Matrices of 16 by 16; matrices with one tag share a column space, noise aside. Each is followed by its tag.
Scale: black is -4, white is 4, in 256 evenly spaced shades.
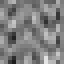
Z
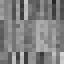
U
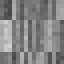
U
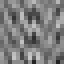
Z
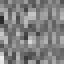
Z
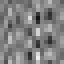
Z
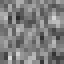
Z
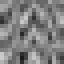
Z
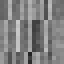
U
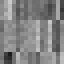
U
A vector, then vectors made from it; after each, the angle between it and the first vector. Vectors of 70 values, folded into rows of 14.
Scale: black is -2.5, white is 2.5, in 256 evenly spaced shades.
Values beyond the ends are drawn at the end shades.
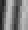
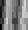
nearly parallel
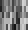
partly aligned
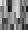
partly opposed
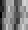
nearly parallel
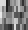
partly opposed
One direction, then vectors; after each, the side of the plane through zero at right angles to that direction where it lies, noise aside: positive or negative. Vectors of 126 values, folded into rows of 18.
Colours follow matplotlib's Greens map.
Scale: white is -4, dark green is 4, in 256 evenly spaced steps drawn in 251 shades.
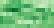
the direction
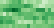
positive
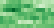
positive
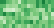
negative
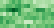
positive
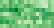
positive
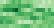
positive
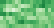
negative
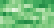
negative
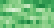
negative
